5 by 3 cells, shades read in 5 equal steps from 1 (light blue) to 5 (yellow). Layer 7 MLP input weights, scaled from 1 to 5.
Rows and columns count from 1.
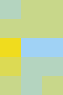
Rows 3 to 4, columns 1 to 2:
5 1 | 4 2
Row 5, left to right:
3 2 3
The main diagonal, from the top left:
2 3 1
